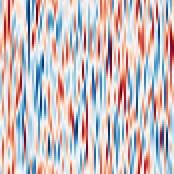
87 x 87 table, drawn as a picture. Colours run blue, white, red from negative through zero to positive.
Mirror symmetry: none. Ninth with the highest average: top right. Grain: streaks running down. Histogram: bell-shaped.
